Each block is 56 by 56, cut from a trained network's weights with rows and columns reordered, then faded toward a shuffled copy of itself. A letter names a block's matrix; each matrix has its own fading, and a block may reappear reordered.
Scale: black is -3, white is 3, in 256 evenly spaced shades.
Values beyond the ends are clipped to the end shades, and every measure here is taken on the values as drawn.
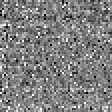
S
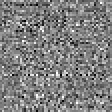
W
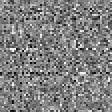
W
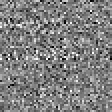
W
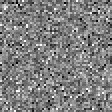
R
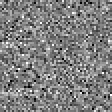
R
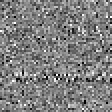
W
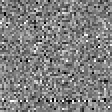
W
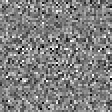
W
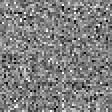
S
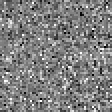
S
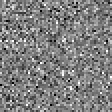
R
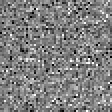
S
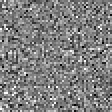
R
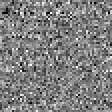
W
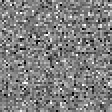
S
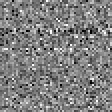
W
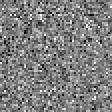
R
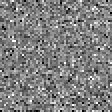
R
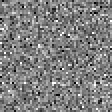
R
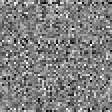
W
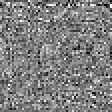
W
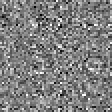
W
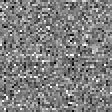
S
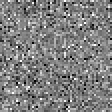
S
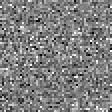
S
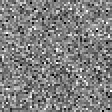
R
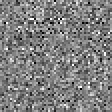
W
